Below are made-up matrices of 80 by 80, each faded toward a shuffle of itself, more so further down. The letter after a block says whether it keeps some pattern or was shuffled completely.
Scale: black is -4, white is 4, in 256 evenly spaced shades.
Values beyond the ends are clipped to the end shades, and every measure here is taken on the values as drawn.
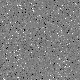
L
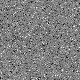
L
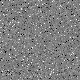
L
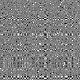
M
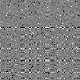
M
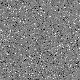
L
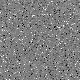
L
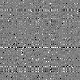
M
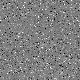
L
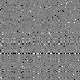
M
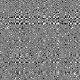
M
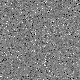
L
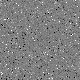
L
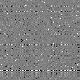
M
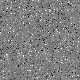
L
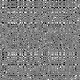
M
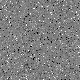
L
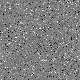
L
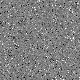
L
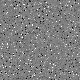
L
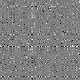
M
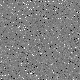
L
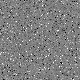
L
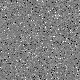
L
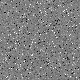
L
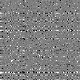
M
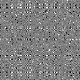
M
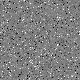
L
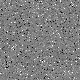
L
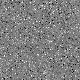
L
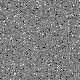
L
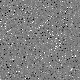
L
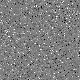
L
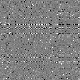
M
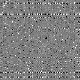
M
